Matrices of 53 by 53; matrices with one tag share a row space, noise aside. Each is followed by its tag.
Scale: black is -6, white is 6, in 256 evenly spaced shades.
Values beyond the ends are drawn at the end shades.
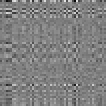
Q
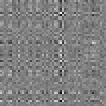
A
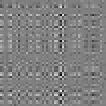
A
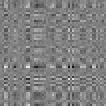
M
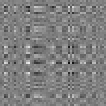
M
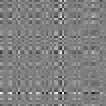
A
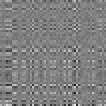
Q
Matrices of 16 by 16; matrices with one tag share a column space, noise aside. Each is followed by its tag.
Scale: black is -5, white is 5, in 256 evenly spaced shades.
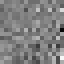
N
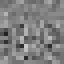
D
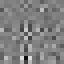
N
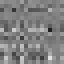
N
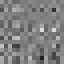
N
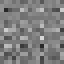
N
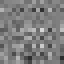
N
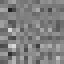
N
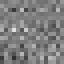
N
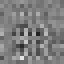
D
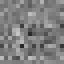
D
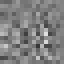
D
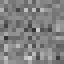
N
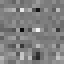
N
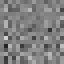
N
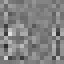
D
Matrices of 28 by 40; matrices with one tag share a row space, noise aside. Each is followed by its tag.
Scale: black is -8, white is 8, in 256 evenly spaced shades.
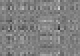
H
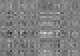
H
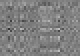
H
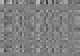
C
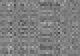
H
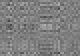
H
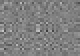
C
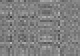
H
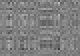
H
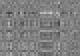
H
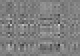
H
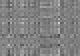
H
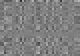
C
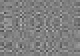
C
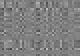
C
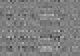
H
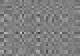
C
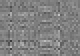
H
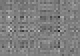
H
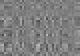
C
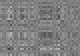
H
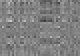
H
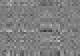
H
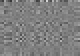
C
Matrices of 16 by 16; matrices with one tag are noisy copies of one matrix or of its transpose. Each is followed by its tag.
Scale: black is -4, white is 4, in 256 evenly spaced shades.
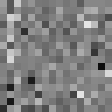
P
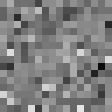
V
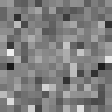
V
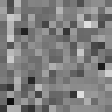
P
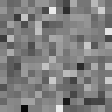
V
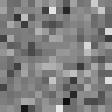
V
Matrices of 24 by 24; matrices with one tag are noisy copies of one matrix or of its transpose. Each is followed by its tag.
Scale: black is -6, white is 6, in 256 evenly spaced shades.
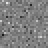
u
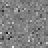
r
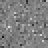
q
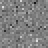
u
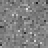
q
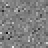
r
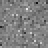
q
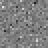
u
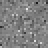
q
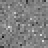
q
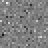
u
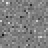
u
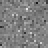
q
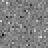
u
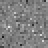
q
